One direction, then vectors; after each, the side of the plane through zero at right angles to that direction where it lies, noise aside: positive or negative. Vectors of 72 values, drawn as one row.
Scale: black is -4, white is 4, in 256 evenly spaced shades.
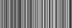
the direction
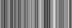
positive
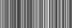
positive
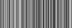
negative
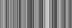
positive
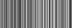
positive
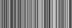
positive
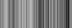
negative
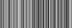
negative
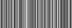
positive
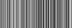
negative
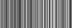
positive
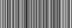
negative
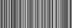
positive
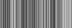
negative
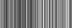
positive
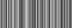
positive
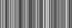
positive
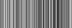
negative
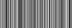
positive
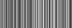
positive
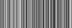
negative
